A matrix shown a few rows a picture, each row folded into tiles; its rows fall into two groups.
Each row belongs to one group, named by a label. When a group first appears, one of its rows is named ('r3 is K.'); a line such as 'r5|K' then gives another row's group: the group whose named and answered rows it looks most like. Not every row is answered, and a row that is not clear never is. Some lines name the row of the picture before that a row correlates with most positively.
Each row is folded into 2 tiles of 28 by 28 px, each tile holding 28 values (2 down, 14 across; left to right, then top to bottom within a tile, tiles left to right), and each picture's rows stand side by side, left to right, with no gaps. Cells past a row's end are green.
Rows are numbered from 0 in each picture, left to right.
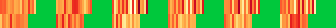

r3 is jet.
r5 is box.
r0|box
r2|jet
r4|jet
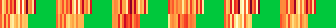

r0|jet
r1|jet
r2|box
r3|box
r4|jet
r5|jet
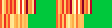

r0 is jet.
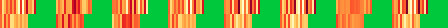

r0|jet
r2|box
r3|jet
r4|jet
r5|jet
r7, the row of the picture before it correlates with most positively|1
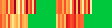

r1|box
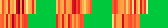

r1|box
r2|box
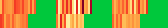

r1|jet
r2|jet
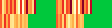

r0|jet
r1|jet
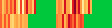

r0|jet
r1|box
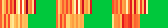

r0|jet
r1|jet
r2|box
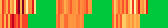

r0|box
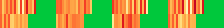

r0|jet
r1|box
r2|box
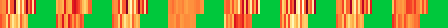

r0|jet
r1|box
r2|jet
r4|box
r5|jet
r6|jet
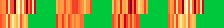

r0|jet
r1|box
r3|jet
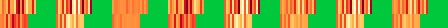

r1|jet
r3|box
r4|jet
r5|jet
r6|jet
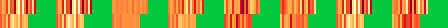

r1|jet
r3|jet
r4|box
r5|box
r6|jet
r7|box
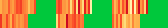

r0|box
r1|box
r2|jet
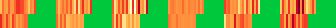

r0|box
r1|jet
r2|jet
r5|box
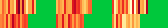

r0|box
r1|box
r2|jet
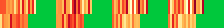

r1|box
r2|jet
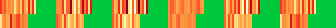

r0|box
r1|jet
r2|jet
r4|jet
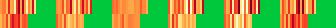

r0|box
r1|jet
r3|jet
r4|jet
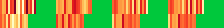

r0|jet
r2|box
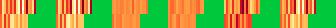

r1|jet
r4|box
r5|jet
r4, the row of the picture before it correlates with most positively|1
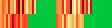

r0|box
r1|jet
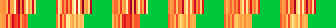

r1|jet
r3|jet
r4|jet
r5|jet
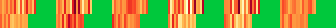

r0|jet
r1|box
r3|jet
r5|box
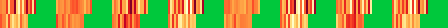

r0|jet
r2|box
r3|jet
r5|jet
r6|box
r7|jet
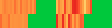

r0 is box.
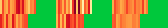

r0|box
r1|box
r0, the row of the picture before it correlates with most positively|1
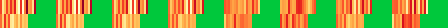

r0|jet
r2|jet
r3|jet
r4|box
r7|box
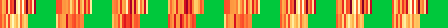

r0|jet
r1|box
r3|box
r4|box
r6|jet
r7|jet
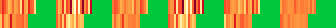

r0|box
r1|jet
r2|box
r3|jet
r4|box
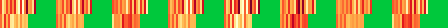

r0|jet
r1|jet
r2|box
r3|jet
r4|jet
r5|box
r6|jet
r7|box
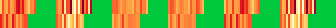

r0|box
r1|jet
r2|box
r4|box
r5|jet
